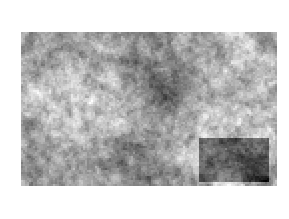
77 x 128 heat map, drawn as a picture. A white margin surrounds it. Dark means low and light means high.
An odd patch, lower than its surroundings, sits in the bottom right. The halves do not mirror each other. Values change most from cell to cell in the bottom right. The bottom right is the ninth with the lowest average.
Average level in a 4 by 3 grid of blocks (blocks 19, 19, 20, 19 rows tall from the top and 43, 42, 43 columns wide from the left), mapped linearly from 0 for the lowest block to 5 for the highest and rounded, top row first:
3 2 4
5 2 4
4 3 4
3 2 0
